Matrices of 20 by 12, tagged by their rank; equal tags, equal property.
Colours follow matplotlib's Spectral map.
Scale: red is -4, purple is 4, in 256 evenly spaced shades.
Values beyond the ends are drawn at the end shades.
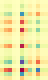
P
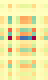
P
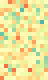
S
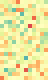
S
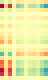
P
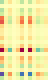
P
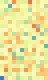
S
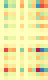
P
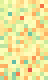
S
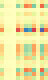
P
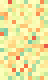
S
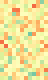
S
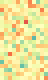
S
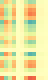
P
